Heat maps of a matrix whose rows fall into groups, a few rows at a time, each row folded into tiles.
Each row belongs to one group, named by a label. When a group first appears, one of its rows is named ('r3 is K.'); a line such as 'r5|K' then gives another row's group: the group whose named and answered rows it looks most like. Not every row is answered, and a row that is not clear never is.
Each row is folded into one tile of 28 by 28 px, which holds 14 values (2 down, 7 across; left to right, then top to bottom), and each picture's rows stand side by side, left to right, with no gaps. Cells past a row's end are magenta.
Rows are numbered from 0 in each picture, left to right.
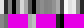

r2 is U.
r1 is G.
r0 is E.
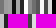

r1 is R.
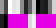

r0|U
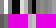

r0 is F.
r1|G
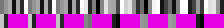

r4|U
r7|U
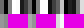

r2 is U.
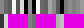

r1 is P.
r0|R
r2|G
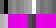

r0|G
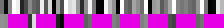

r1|R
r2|U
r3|F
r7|F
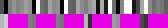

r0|G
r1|P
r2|P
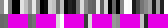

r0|F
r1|F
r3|R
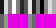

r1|E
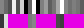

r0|R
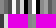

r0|R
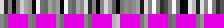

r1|P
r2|P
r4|G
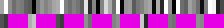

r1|G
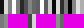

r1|R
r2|E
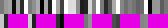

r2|U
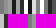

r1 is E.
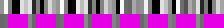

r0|F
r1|E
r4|P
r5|F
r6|P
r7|E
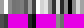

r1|U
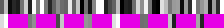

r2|R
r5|F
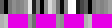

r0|G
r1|E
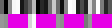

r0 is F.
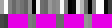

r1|P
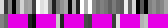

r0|E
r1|U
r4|R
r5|G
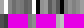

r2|G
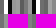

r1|P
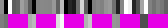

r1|G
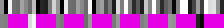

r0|P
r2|P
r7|U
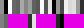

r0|P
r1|R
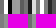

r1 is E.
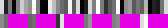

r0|E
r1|F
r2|R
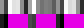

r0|U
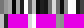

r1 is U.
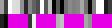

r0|U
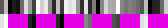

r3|E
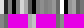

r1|G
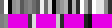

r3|U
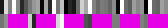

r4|P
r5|P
